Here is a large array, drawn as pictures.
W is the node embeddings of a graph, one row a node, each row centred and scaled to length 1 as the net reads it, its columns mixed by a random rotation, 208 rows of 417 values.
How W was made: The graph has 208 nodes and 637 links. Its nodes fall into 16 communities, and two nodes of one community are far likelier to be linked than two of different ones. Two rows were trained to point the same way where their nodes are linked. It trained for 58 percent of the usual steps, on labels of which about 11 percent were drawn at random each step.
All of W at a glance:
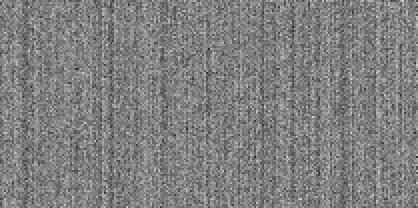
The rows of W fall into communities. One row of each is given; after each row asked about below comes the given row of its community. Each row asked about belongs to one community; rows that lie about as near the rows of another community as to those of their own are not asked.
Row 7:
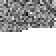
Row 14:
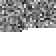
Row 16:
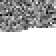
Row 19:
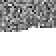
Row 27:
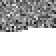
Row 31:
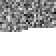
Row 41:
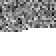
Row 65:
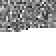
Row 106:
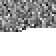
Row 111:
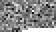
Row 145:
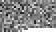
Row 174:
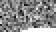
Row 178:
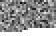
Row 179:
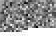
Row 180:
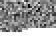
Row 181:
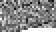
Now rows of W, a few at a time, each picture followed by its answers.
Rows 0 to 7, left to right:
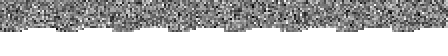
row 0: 178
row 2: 65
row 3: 16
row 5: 65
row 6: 7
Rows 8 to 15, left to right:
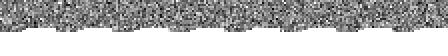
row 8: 106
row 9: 145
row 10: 31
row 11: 41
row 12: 19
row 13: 27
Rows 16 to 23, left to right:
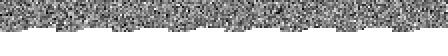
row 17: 174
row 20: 16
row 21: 180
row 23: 31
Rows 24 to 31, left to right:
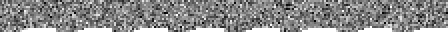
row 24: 174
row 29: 145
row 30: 145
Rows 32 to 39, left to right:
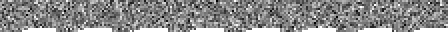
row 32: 179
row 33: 179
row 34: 31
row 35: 14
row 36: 179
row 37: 27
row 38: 111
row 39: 178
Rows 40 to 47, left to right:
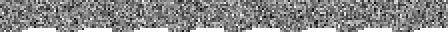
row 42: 16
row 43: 14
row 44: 27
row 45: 111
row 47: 145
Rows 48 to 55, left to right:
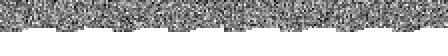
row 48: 111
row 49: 27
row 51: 7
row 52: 181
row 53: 65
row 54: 145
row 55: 31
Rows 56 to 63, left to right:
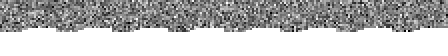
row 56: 27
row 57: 19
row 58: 27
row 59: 106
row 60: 65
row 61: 27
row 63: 19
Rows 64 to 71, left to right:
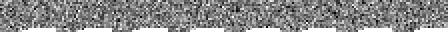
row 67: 111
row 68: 41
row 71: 14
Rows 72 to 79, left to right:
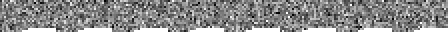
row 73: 181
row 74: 27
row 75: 174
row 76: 16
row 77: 179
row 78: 14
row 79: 65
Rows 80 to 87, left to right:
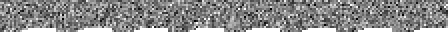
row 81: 65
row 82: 16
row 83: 180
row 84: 31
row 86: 145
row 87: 7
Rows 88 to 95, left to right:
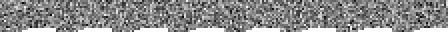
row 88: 111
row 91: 174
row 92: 19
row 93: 65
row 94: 27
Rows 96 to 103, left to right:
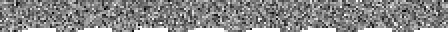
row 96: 111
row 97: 174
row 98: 14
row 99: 174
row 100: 41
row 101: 16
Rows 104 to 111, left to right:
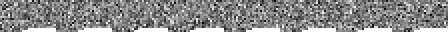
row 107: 106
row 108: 181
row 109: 178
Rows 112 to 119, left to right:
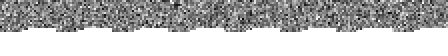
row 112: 178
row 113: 31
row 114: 179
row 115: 145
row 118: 16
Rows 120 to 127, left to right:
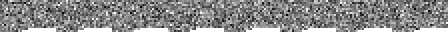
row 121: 180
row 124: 65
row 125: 179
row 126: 65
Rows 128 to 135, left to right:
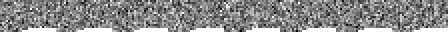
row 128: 174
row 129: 65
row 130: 41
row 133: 106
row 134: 14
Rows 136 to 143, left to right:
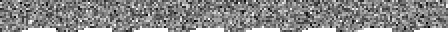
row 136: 174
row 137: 180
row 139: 180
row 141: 7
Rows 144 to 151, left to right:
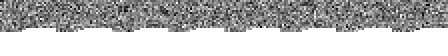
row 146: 41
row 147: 65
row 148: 179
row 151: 145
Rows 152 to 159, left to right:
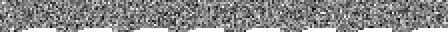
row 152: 145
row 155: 16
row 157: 178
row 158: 7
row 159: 16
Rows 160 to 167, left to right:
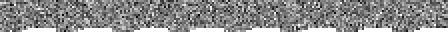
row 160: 111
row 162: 179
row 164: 180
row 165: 27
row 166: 14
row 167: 178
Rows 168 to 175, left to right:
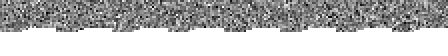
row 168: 65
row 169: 178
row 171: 16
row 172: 14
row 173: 31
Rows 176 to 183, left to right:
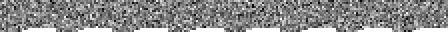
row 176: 181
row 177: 179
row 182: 14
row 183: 19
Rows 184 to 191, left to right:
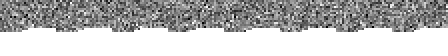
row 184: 179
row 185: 181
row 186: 14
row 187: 145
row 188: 178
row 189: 16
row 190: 145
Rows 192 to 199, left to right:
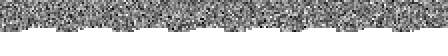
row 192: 19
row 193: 179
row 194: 181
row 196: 16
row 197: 174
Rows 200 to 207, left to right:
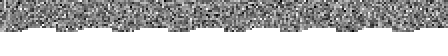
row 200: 31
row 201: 106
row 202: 178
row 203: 111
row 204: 180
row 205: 145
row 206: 106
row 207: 178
